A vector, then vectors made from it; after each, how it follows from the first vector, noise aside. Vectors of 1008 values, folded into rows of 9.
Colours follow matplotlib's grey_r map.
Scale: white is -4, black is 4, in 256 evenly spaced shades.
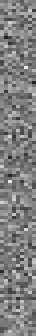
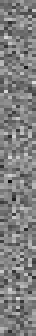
negated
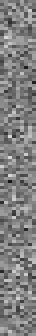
sign-scrambled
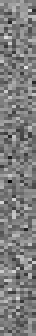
sign-scrambled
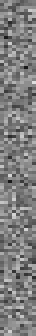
sign-scrambled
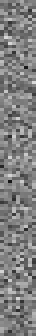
negated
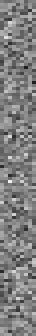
sign-scrambled
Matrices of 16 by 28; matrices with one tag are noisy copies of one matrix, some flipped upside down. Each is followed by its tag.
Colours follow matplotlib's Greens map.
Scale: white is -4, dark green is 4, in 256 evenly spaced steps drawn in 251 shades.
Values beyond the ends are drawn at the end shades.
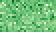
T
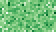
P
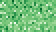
T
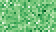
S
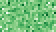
P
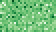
T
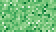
S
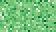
S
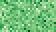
S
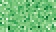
P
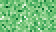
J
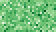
S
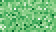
T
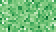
P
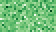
J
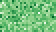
T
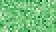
S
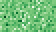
J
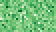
J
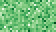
S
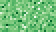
J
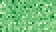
T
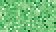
S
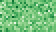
T
